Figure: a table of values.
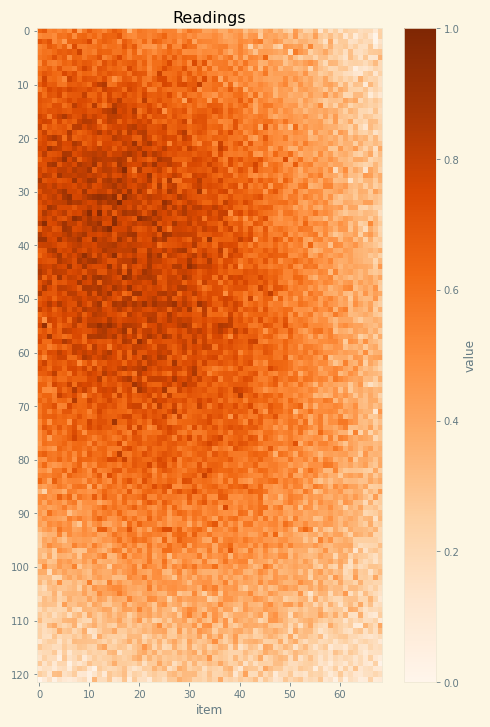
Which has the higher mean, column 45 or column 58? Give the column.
45
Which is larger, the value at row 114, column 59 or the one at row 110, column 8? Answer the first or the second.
the second
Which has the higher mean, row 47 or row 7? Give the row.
47
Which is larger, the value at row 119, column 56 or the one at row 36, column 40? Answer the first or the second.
the second
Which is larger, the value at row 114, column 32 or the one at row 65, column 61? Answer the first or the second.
the second
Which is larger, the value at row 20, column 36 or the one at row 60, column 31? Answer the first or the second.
the second
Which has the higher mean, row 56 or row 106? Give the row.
56
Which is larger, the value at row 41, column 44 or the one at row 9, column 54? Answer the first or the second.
the first
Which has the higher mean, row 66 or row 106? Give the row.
66
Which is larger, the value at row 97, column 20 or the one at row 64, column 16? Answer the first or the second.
the second
